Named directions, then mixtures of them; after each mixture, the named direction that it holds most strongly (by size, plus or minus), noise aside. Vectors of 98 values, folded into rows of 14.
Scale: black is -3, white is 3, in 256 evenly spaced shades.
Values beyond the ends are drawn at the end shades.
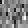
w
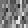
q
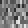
q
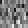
w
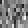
w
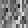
q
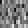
w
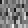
w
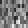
q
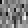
w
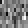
w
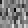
w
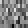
q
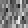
q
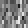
q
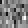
w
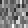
q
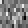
w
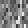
q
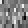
w
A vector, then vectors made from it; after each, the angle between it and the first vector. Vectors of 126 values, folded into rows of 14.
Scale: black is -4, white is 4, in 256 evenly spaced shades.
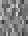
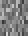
nearly parallel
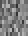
nearly opposite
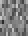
nearly parallel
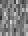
orthogonal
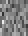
partly opposed
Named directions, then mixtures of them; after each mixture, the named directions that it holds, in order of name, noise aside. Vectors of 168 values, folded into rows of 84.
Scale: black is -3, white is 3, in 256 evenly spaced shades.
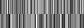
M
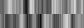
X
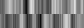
X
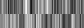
M, X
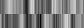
X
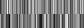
M, X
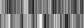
M, X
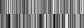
M, X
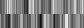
M, X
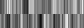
M, X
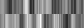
X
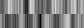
X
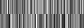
M
